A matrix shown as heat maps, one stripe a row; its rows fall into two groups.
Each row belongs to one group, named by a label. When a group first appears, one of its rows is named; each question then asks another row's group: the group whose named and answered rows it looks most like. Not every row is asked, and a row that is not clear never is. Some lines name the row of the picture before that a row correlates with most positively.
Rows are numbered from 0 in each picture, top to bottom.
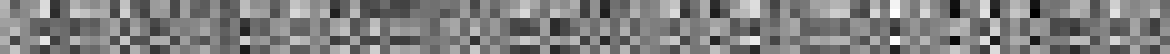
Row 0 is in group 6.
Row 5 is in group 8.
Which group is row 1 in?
6
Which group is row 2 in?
8
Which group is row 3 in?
8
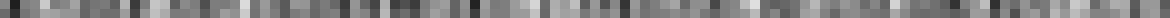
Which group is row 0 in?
6
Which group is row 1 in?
6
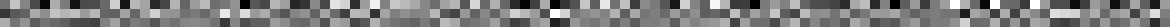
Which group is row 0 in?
8
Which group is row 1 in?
6
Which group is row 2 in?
8
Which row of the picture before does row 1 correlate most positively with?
1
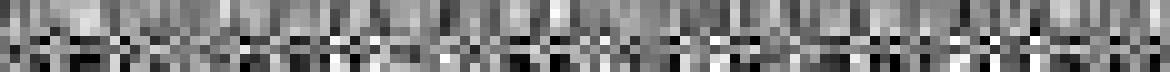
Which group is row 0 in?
6
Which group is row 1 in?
6
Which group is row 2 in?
6
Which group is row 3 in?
6
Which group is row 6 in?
8
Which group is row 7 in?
8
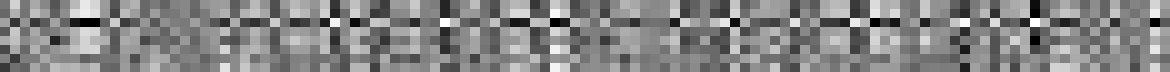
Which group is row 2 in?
8
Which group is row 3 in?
6
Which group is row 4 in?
6
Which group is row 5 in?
6
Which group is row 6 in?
6
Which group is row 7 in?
6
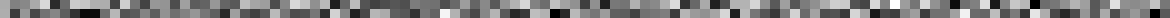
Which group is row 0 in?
6
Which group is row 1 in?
8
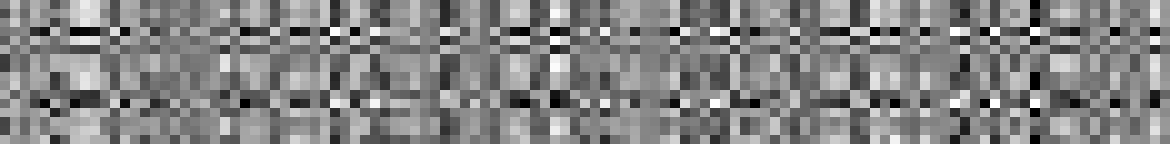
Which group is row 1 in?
6
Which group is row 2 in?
6
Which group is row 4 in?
6
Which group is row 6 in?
6
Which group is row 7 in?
6
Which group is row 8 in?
6
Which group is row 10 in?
8
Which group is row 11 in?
8
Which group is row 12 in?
6
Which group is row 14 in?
6
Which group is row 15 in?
6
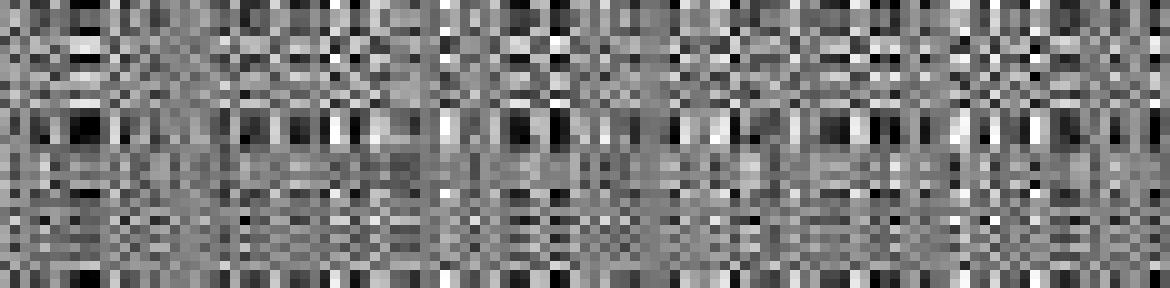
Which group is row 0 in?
8
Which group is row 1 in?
8
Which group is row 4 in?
6
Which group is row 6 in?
8
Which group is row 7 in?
8
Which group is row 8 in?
6
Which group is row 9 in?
6
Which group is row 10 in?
8
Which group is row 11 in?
6
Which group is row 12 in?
8
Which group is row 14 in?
8
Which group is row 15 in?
8
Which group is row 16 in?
8
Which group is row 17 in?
6
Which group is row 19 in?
6
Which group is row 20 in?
6
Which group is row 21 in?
8
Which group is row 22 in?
8
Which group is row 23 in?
6
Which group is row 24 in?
8
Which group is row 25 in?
6
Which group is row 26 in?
8
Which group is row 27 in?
6
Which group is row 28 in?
8
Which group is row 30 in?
8
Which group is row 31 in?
8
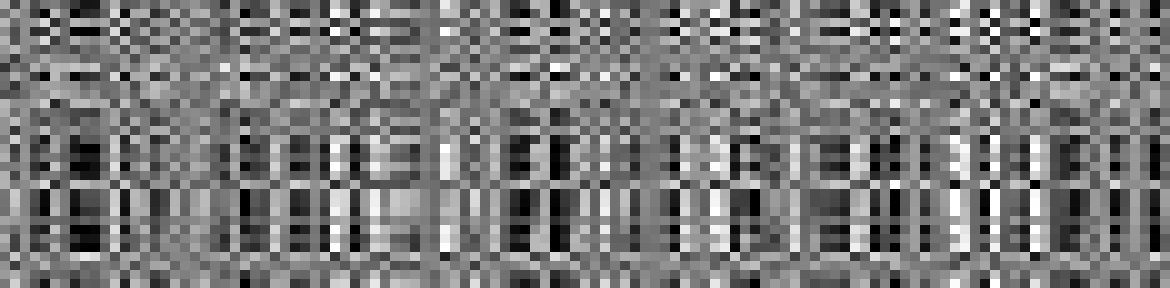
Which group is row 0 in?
8
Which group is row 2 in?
6
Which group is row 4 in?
6
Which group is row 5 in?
8
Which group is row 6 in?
6
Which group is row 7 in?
6
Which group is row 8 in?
8
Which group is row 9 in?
6
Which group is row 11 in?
6
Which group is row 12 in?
8
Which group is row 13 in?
8
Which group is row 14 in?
6
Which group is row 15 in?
8
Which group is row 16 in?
8
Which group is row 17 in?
8
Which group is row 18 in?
8
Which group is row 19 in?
8
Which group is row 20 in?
6
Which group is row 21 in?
8
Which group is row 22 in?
8
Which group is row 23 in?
8
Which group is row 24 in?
8
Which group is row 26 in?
8
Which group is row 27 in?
8
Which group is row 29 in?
6
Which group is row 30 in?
8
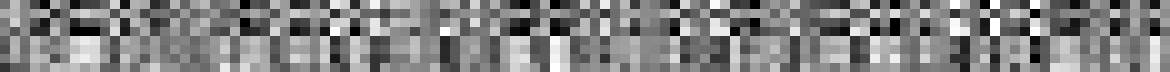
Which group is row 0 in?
8
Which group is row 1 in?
6
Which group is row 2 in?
8
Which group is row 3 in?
8
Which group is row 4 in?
6
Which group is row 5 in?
6
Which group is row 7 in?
6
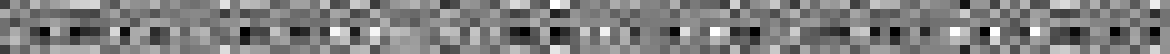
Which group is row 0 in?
6
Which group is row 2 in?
6
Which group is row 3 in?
8
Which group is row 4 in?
8
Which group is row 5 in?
6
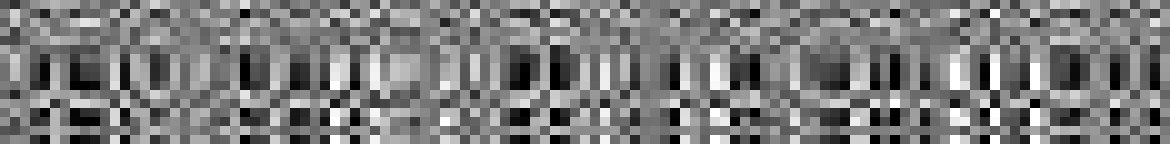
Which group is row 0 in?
6
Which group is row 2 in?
6
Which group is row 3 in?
6
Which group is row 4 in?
6
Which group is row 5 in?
8
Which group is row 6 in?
8
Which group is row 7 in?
8
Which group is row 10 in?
6
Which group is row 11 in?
6
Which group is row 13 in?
8
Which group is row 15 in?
8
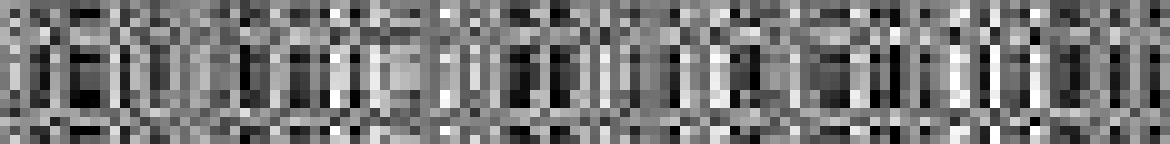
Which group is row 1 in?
8
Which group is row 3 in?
6
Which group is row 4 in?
6
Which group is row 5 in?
8
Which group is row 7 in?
8
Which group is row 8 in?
8
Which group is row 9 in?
8
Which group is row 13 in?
6
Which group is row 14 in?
8
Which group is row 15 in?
8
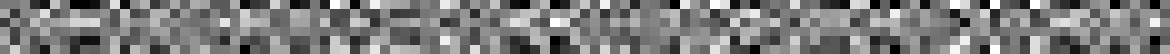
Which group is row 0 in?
8
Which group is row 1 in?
6
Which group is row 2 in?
6
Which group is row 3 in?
6
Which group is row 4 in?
8
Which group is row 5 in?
8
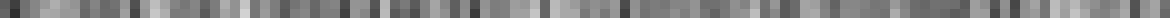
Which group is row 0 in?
6
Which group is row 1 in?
6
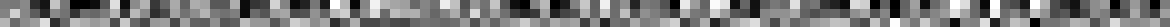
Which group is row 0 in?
8
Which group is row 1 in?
8
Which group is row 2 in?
6
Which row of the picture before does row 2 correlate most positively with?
1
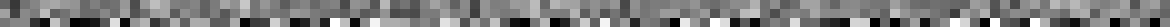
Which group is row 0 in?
6
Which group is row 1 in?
6
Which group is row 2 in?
8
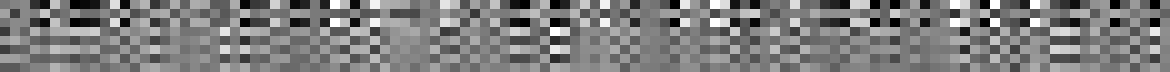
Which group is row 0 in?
8
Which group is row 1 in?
6
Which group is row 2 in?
8
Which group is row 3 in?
6
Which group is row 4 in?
8
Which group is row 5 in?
6
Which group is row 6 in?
8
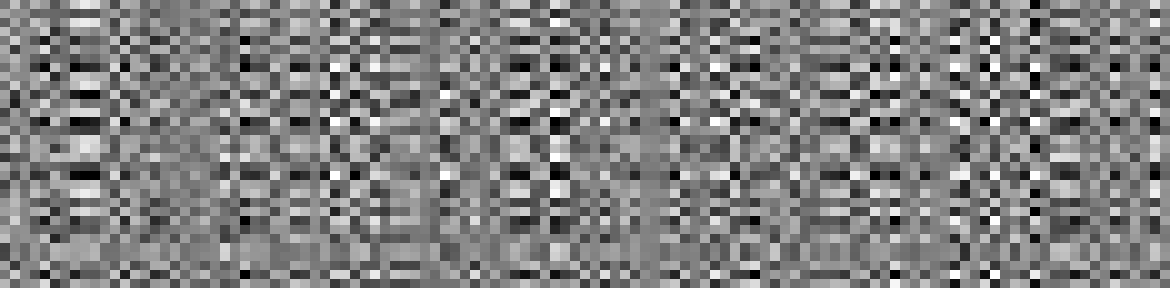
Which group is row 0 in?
6
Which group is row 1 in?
8
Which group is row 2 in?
6
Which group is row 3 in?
6
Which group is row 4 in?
8
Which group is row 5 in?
6
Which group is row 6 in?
8
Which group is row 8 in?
6
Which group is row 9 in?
6
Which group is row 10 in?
8
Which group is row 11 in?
6
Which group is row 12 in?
6
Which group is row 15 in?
6
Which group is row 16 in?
6
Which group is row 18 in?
8
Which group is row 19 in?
8
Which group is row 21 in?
6
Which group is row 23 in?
6
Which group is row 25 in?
8
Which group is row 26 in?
6
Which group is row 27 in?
6
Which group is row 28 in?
6
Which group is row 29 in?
6
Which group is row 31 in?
6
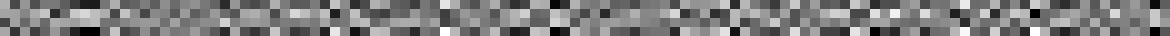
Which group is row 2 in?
6
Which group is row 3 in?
8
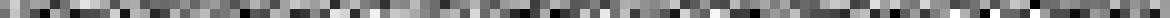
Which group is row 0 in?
6
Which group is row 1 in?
8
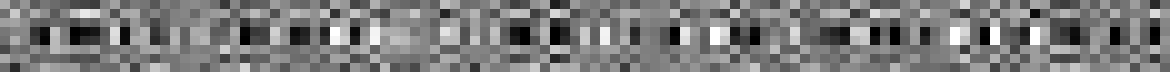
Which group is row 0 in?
8
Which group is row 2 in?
8
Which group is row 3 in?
8
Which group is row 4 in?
8
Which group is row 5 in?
6
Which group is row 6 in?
8
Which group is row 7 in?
6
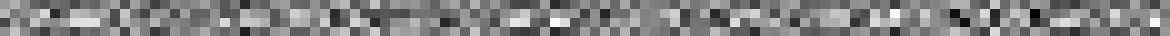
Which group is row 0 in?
8
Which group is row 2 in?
6
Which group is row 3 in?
8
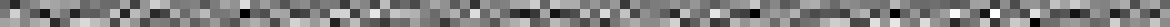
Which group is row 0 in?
6
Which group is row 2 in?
6
